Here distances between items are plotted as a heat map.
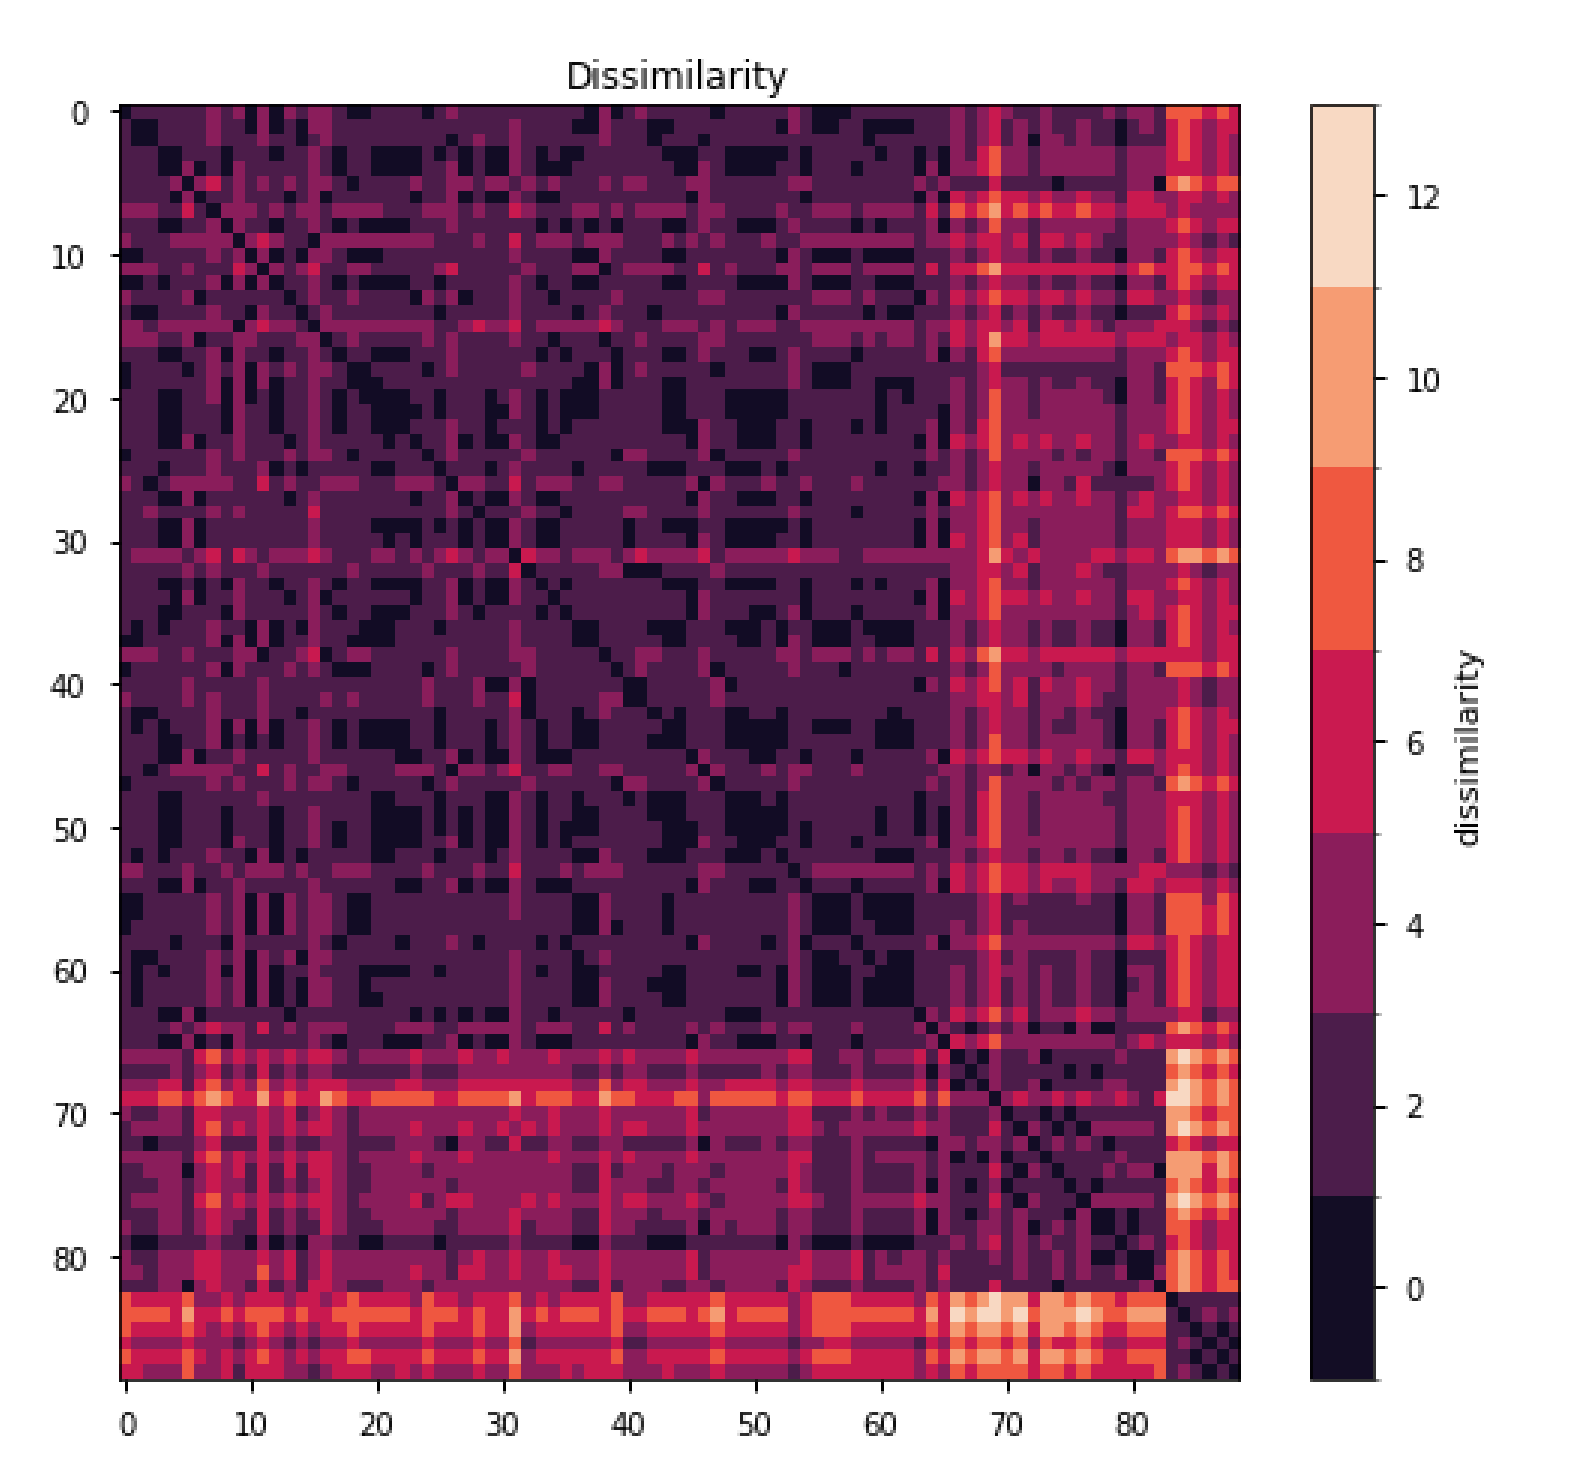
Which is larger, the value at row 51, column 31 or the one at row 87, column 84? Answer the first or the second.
the first
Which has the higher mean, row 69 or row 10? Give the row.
69
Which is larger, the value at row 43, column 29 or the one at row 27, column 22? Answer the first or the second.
the second
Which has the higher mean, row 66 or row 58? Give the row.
66
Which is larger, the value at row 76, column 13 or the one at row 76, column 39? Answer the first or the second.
the first
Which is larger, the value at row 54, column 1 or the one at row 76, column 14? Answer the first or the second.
the second
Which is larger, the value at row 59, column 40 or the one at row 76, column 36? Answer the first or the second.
the second
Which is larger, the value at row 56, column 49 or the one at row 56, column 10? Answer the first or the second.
the first
